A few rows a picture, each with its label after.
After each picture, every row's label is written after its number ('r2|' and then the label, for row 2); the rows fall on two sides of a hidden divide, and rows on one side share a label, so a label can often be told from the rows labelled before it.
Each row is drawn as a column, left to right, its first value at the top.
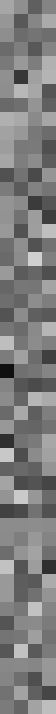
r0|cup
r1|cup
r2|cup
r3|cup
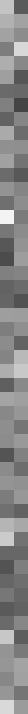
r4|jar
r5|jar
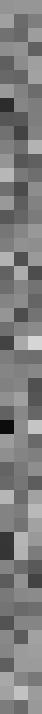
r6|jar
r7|cup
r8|cup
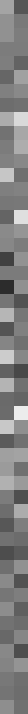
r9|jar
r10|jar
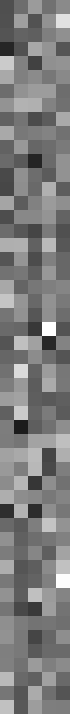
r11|cup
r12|jar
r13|cup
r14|jar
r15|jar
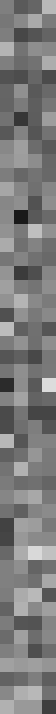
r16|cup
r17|cup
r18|cup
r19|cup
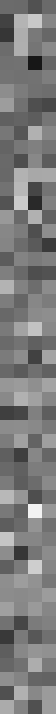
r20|cup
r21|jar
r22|jar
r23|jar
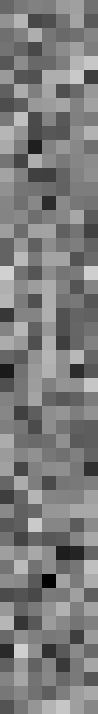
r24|cup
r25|jar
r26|cup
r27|cup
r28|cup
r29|jar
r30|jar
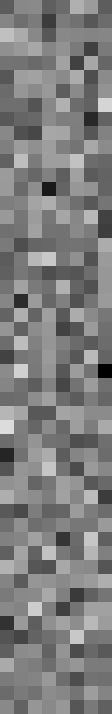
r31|jar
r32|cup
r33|cup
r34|cup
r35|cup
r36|jar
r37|cup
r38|cup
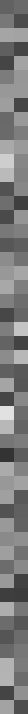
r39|cup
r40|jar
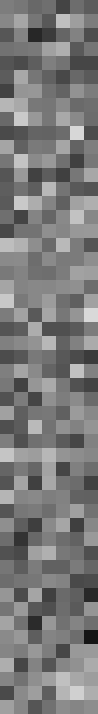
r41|cup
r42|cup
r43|cup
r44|cup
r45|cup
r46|jar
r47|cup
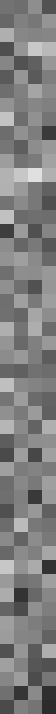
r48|jar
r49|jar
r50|jar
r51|cup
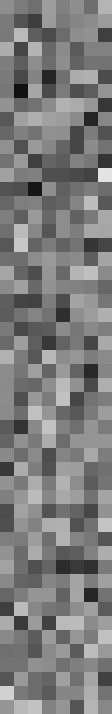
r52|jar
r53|cup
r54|cup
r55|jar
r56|cup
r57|cup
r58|cup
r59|jar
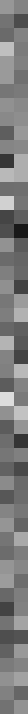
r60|jar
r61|jar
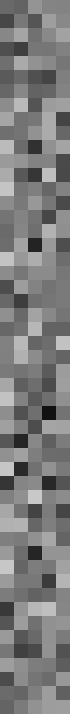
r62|jar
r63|cup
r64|cup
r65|cup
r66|cup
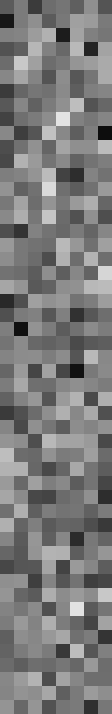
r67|cup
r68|cup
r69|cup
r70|jar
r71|cup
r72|cup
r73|jar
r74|cup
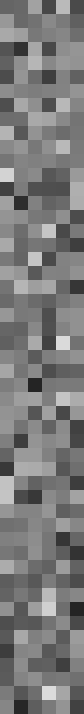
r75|jar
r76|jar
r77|cup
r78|cup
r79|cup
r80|jar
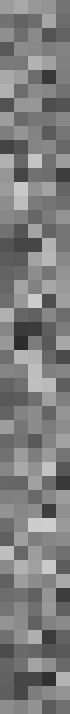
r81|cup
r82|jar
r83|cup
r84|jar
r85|cup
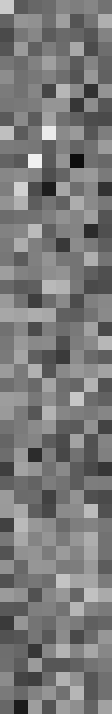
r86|jar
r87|jar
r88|cup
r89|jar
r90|cup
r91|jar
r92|jar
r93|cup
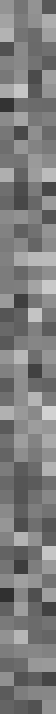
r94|jar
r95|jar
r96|jar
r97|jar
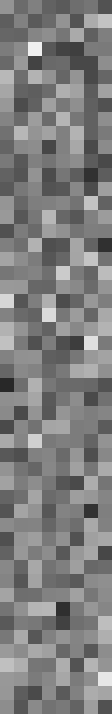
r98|cup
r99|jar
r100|jar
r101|cup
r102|jar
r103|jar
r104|cup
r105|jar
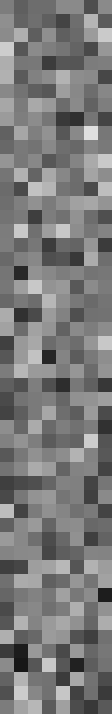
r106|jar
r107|cup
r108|cup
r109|jar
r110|cup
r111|cup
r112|jar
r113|cup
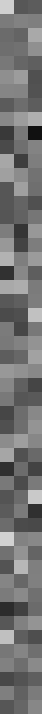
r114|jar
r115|jar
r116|cup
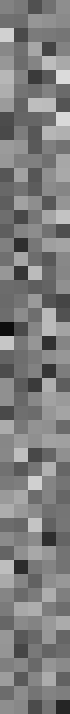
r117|cup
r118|cup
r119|cup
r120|jar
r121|jar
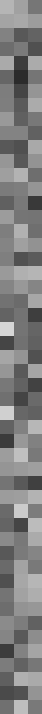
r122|jar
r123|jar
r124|cup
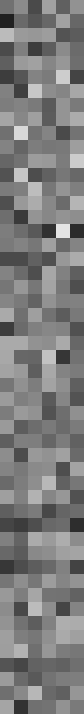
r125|cup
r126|jar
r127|cup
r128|cup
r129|cup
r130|cup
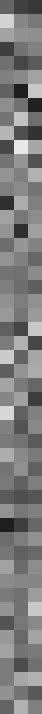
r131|jar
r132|cup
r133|jar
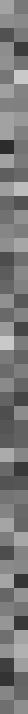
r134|cup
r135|jar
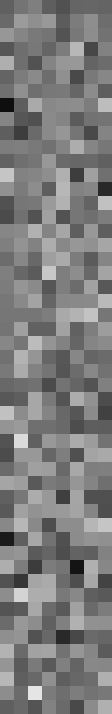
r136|jar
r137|jar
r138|cup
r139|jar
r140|jar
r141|cup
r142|jar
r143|cup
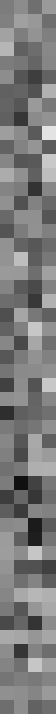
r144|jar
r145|jar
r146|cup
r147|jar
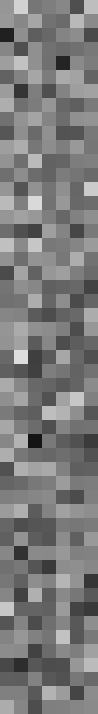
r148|cup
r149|jar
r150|cup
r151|cup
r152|jar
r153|jar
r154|jar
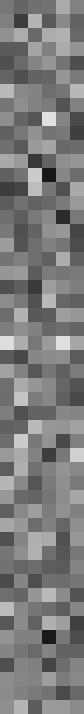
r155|cup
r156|cup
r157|jar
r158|cup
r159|cup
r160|cup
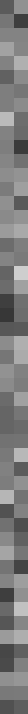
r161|cup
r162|cup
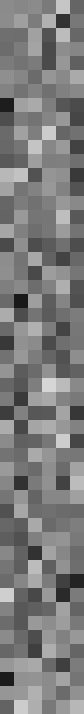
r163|jar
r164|jar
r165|cup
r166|jar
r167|cup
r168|cup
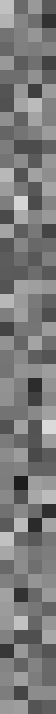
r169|cup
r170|cup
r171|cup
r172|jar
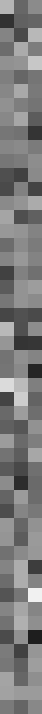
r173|cup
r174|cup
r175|cup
